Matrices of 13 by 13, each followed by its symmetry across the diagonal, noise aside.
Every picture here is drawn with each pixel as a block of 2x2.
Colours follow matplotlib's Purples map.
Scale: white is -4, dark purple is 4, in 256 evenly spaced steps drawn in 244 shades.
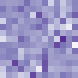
neither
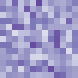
antisymmetric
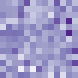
antisymmetric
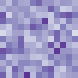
neither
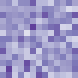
antisymmetric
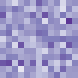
antisymmetric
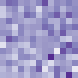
antisymmetric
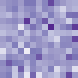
antisymmetric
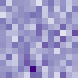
neither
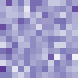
neither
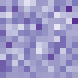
neither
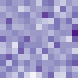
antisymmetric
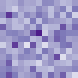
neither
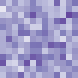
neither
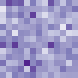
antisymmetric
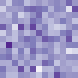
neither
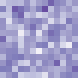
neither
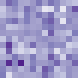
antisymmetric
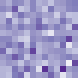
antisymmetric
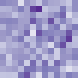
neither
